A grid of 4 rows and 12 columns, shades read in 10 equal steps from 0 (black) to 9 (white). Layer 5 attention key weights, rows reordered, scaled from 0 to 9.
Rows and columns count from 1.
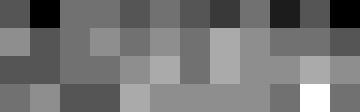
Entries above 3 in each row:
4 10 10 10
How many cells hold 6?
5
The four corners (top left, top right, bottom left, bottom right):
3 0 4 4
